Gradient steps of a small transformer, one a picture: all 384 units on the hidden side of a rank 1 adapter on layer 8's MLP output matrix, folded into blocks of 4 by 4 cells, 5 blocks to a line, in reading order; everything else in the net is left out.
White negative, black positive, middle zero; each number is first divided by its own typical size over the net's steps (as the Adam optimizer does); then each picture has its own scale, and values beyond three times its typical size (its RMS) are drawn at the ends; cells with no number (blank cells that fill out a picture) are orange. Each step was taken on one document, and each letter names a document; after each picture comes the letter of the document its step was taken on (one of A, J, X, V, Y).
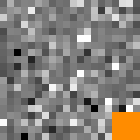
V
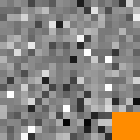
V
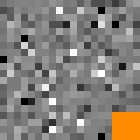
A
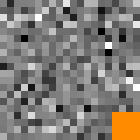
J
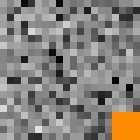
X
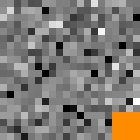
V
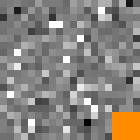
V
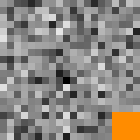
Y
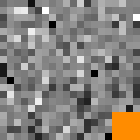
V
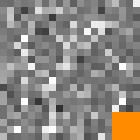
A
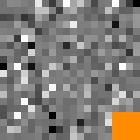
A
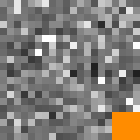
Y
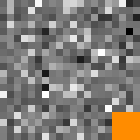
J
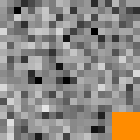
Y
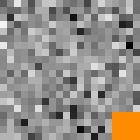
Y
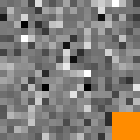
A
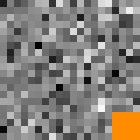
Y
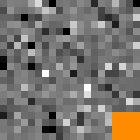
A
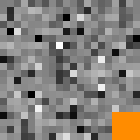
Y
